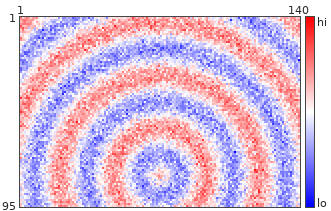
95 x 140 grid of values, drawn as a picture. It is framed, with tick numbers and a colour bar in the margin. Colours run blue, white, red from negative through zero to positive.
No seam splits the table. No row or column stands out. No overall slope runs across the table. Rings spread out from the bottom middle.
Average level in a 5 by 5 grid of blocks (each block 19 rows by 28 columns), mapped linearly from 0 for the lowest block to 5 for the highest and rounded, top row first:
2 5 3 5 2 / 4 2 5 2 4 / 3 3 2 3 3 / 3 3 2 3 3 / 3 3 0 3 3
